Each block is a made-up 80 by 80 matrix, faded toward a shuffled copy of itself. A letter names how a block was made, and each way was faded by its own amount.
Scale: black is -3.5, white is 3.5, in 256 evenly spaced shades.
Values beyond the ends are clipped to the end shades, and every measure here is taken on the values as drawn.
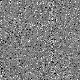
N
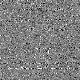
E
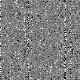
N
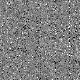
N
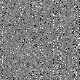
N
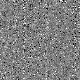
N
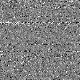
E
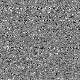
E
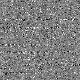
E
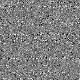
E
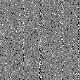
N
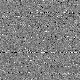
E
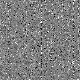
N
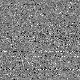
E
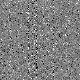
N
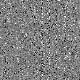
N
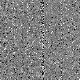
N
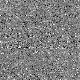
E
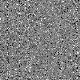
N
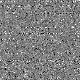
E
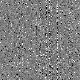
N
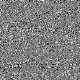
E
